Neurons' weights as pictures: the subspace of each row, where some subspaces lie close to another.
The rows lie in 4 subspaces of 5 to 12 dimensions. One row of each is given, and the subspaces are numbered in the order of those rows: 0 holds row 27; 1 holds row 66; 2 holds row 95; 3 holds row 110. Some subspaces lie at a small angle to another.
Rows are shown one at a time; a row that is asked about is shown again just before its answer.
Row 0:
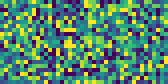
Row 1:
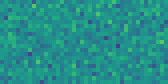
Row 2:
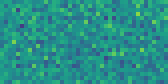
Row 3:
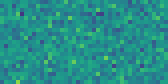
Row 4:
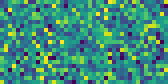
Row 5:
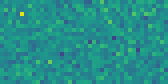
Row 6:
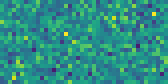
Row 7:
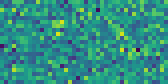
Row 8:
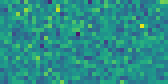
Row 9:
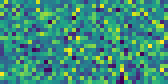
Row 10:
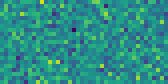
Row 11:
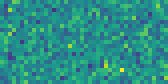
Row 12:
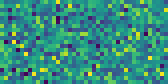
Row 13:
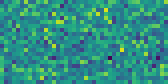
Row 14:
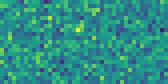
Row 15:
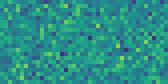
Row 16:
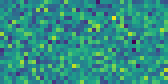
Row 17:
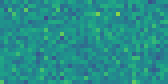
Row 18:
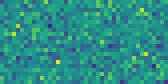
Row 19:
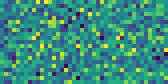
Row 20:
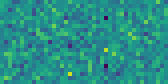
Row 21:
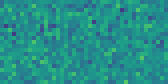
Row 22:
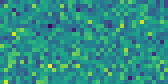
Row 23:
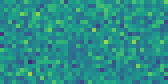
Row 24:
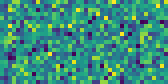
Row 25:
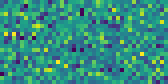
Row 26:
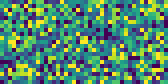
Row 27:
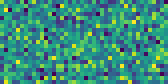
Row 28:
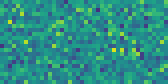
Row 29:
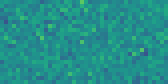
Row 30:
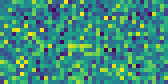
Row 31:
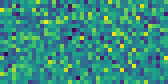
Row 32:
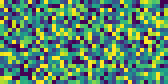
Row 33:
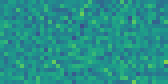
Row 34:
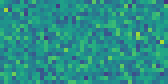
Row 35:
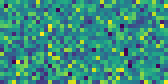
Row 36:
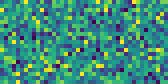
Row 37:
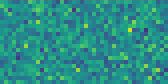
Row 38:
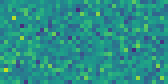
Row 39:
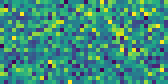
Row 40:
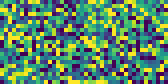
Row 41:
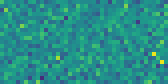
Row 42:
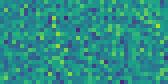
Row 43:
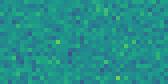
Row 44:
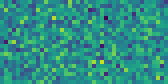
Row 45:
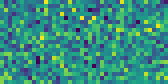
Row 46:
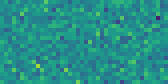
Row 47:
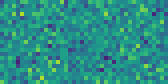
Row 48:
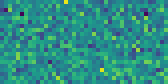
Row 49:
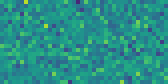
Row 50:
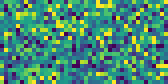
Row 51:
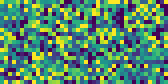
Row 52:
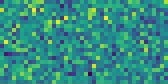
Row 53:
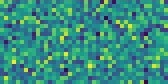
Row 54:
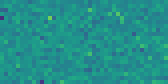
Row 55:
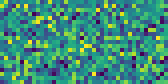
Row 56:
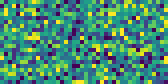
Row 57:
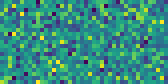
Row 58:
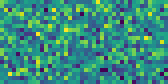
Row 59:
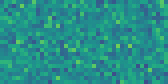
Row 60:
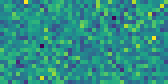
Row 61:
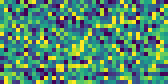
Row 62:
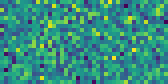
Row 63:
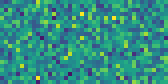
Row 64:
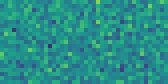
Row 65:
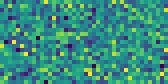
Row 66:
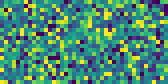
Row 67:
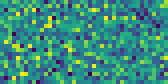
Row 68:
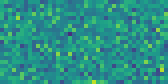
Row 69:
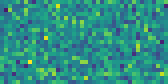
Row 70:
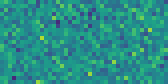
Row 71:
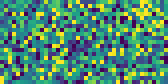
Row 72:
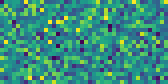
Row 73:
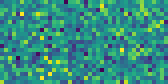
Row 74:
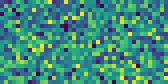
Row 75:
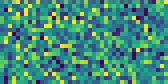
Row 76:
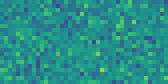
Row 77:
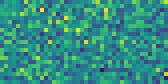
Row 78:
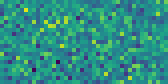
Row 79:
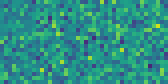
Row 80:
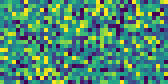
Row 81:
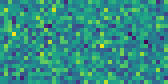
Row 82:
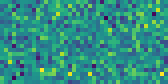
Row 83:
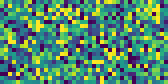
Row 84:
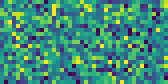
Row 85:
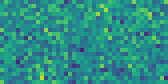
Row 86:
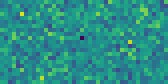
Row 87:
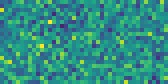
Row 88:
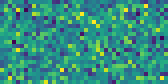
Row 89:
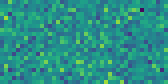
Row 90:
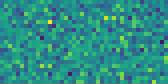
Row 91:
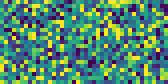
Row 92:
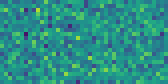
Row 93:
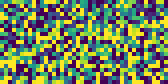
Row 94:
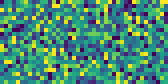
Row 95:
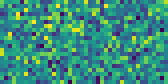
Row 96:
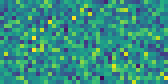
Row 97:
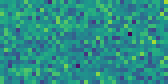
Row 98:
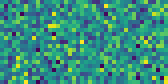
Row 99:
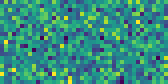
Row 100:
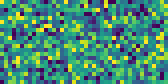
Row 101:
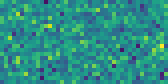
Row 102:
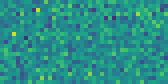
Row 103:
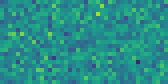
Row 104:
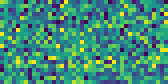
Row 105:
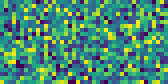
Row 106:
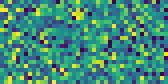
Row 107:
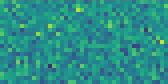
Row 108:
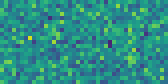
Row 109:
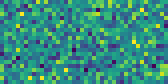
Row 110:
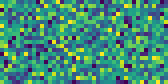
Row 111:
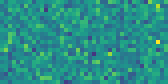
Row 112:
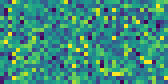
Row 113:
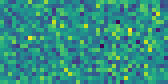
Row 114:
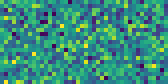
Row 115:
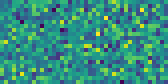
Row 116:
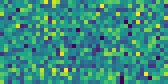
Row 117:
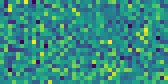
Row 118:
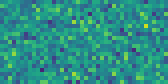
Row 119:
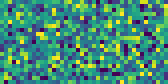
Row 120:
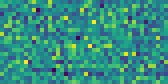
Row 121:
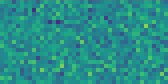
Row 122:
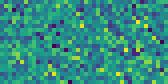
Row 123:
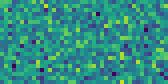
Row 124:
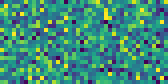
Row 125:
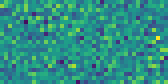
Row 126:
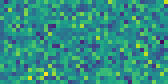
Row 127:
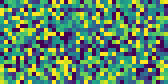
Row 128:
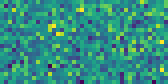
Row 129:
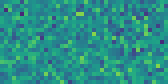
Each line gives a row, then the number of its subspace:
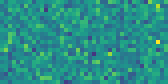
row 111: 1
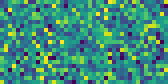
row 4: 1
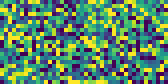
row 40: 3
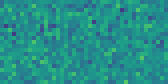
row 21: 3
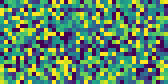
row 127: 3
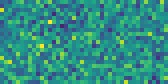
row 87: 3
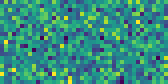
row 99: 3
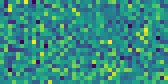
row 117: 1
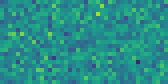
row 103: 1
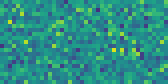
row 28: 2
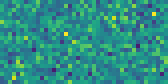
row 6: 2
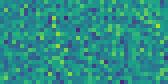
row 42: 0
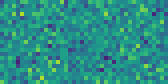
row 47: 2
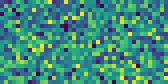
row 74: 3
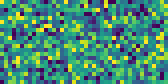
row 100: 0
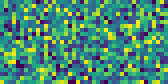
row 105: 1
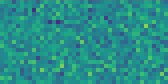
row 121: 2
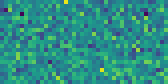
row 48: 0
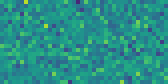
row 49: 2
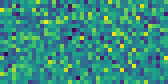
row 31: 3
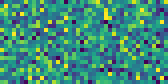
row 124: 0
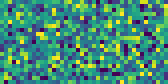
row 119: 1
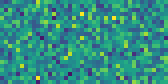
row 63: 2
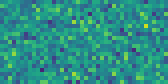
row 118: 3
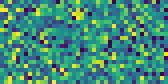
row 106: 3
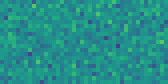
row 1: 1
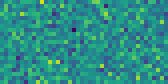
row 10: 2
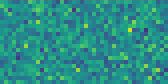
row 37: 1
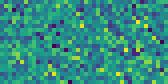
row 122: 2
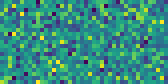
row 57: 2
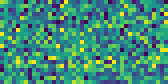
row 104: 2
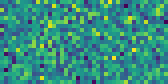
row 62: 3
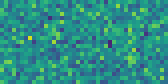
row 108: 1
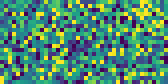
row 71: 2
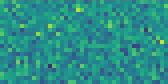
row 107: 0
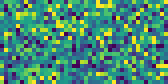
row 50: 3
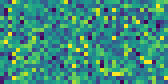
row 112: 1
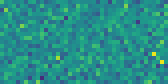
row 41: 3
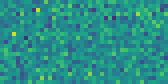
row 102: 0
